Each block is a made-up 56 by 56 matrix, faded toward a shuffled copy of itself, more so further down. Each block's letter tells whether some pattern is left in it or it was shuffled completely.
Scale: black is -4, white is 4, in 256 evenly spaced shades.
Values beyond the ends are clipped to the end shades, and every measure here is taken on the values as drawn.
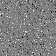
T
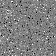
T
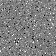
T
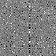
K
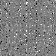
K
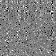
K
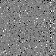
K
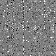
K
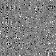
K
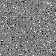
T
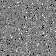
T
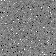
T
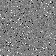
T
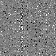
K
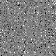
K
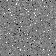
T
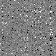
K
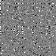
K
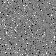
T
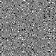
K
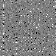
K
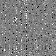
K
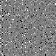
K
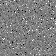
T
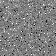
T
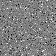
T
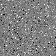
T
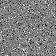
T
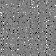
K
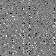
K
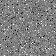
T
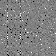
K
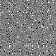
K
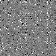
K
